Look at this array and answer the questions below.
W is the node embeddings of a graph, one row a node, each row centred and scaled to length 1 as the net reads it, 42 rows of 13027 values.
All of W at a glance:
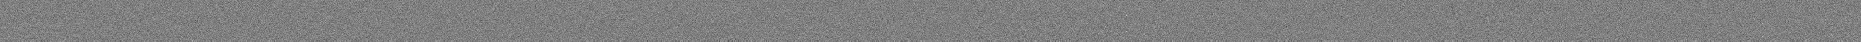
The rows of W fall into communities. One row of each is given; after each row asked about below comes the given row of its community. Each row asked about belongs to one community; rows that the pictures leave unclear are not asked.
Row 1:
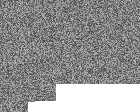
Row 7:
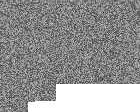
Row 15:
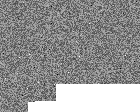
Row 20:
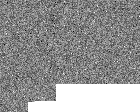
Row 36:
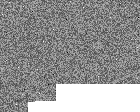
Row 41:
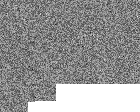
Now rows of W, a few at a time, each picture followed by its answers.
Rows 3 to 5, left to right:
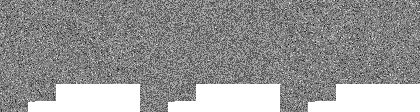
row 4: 7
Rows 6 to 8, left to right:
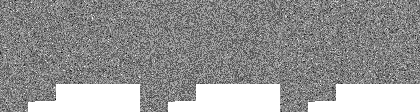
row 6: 1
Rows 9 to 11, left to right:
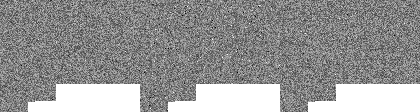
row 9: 1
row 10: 7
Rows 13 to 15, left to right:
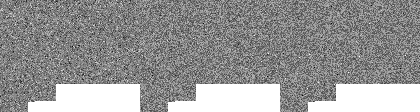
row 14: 20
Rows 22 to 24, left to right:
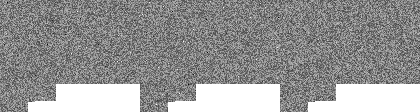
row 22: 20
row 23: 36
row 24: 1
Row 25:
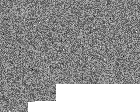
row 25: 41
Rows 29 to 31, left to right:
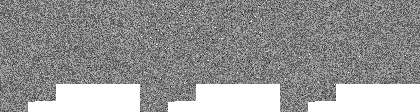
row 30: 7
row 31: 15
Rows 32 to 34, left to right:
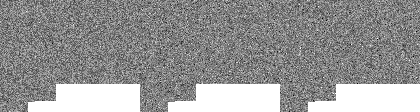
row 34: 41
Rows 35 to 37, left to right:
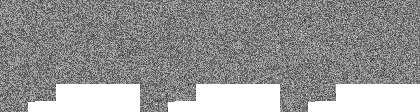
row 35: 1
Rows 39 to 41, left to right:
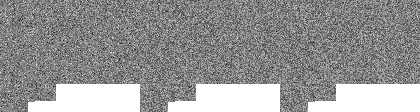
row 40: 41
